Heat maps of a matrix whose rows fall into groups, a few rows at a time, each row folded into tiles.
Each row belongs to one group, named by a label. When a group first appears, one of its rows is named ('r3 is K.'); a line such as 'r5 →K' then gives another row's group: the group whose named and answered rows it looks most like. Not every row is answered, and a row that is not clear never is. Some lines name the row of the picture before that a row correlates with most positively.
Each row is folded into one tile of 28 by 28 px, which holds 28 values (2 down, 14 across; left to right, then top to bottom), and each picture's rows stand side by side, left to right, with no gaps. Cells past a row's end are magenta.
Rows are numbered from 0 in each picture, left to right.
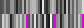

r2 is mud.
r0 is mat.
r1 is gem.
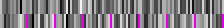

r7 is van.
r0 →mud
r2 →mud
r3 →mat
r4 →van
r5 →mud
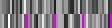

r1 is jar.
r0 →mud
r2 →mat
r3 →van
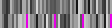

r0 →mud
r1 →jar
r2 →mud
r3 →van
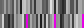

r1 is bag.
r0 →mud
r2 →mud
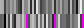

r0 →gem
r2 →mud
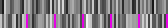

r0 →jar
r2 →van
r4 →jar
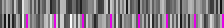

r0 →gem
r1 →jar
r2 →jar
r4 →jar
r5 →bag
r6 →bag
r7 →mat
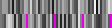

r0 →gem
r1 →van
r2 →gem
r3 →mud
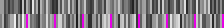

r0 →van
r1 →jar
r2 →van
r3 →mud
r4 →van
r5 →mat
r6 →van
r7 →jar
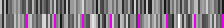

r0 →jar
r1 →mat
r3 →gem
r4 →van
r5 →van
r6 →gem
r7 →jar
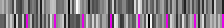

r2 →bag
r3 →van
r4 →mat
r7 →jar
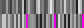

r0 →van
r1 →bag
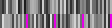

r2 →jar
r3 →van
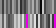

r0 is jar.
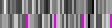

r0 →mat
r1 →mat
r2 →van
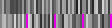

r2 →van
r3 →mat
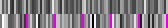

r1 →mud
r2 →van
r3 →bag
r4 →jar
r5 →mat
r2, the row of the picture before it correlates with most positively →0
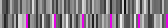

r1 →mat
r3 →bag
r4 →mud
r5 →mat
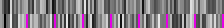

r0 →mud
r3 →jar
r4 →bag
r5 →jar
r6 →mud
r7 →jar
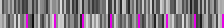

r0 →jar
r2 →bag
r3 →van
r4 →mat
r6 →jar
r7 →gem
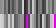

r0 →van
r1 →mat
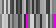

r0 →bag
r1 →van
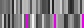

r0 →mud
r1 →mat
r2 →mat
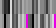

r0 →mud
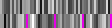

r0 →mud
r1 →bag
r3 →mat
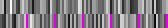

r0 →gem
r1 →van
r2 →bag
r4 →van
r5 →gem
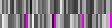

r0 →bag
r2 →mat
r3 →mud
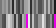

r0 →gem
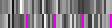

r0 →bag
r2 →jar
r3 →mud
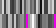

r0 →van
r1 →bag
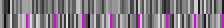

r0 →mud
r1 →van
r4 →van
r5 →jar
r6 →gem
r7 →jar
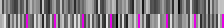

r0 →jar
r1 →gem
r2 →jar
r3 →gem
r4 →gem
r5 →jar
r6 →van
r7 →mud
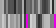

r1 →mat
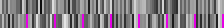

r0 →bag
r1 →mud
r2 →gem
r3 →gem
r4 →gem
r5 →mat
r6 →mud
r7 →gem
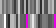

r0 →jar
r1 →bag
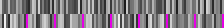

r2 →mat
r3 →bag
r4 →bag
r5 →van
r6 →mat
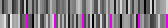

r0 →jar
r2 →bag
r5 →mud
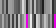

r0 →bag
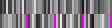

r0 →van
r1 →mat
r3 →jar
